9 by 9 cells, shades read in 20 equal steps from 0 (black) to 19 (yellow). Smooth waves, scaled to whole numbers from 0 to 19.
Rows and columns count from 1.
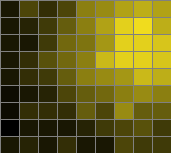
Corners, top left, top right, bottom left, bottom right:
2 14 2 5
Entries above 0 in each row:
9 9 9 9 9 9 9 8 9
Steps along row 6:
up up up up up up up down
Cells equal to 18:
5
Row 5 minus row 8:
2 2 3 6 8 7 7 9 10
